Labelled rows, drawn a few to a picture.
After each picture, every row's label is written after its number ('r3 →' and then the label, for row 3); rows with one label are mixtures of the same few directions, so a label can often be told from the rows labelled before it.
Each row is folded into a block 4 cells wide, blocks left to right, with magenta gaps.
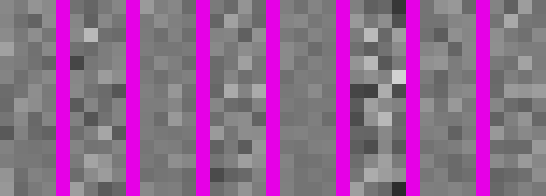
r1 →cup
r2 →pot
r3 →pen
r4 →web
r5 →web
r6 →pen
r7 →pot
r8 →web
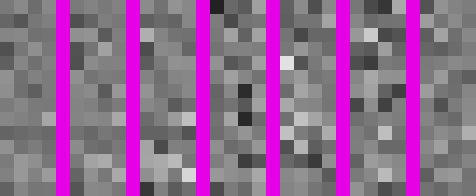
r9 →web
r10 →web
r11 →web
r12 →pen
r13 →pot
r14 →pot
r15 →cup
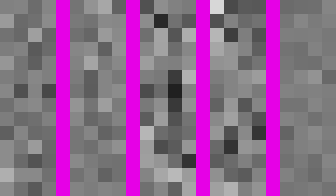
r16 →web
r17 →pot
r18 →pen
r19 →cup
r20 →pen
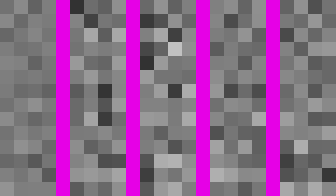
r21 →web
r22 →pen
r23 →web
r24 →web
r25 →web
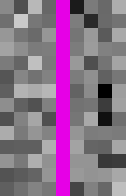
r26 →web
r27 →pen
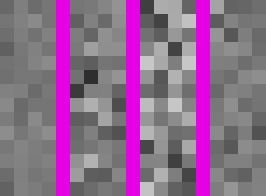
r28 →cup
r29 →cup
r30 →pot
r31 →cup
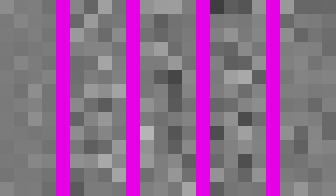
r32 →pen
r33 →web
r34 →pen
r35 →pen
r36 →cup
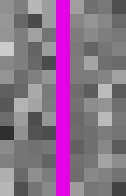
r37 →cup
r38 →pen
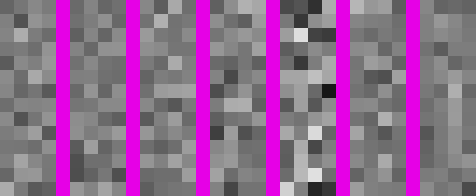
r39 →pot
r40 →web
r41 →web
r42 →cup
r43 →pot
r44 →pen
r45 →pen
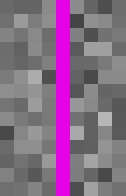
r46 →pen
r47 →cup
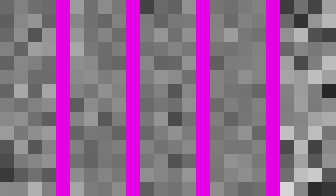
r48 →web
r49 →cup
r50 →pen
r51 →pot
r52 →pot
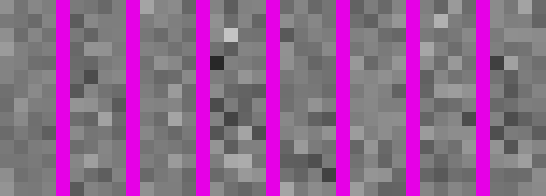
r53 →cup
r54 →cup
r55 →pen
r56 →pot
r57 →web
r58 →pot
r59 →web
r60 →pot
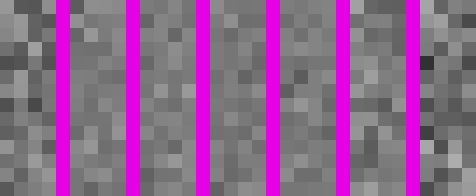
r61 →pot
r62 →cup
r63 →web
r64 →pot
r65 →cup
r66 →cup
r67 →pot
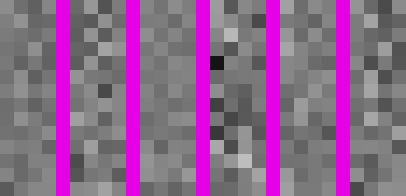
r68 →pot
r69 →web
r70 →web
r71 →pot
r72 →cup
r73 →pot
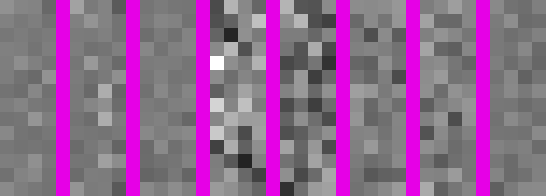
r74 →pen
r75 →pen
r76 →web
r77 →pot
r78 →pot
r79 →pen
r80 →cup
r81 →pot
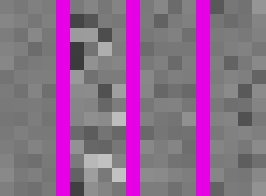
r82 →web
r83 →web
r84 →web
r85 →pen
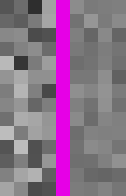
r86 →pot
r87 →pen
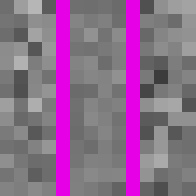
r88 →pot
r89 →pen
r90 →cup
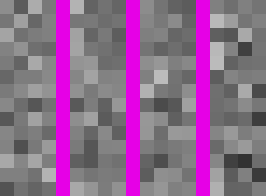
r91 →web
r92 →cup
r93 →cup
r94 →web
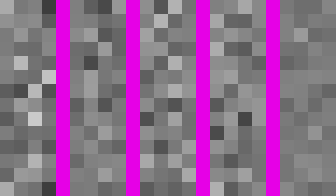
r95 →pen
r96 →pot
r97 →web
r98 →cup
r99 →pot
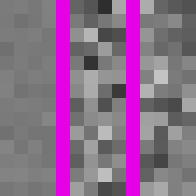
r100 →web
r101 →pot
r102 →cup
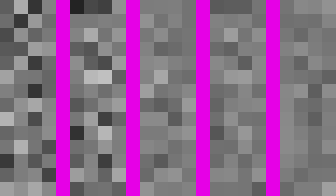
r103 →web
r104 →pen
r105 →cup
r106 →pen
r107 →pen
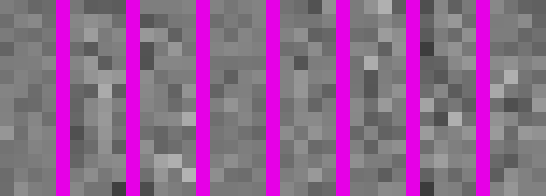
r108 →cup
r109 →pen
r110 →web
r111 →cup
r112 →pot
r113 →pot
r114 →cup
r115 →cup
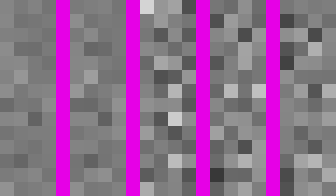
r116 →cup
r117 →cup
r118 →pen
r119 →web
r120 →web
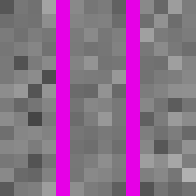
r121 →pen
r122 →pen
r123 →web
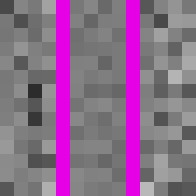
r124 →pen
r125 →web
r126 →pot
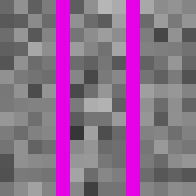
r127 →web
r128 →cup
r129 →pen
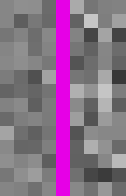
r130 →pen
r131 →pen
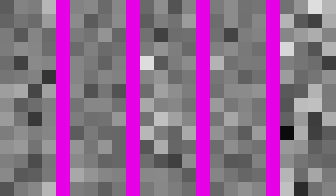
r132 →pen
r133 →web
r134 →pot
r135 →pot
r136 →cup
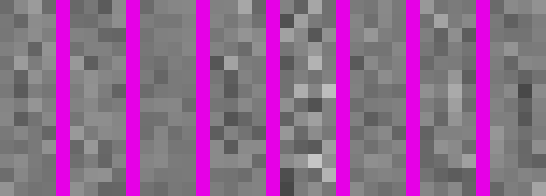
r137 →pot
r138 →pot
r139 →cup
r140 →pot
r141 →web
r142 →pot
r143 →pen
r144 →pen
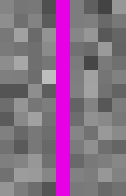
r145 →pen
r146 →pot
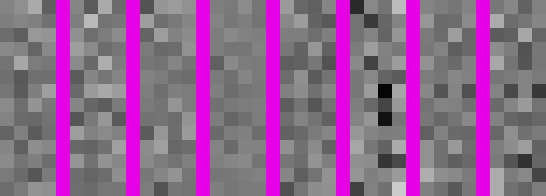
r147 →pot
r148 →web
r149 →cup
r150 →pot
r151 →pot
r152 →pen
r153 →web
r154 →web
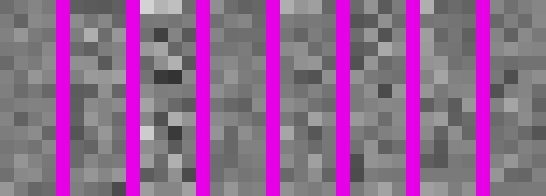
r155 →pot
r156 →pen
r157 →pen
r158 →cup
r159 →pen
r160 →web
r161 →cup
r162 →cup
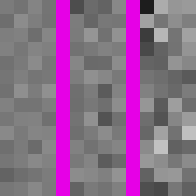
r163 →web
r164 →pen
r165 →cup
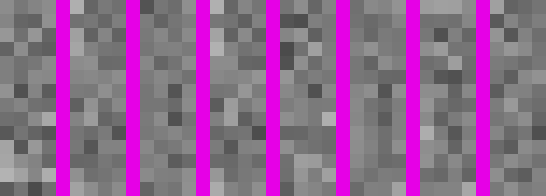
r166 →web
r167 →cup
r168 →pen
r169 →cup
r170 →web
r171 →pen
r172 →pen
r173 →cup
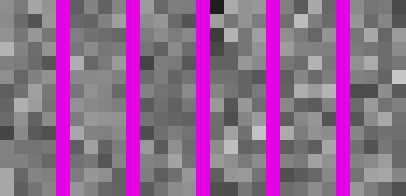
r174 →cup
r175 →pot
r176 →pot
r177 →cup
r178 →web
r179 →pen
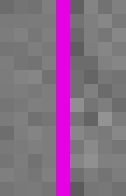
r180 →pen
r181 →cup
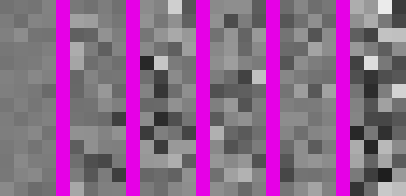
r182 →pot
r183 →web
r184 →pot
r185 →pen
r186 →web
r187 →pot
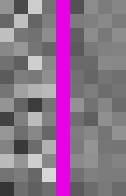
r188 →web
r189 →cup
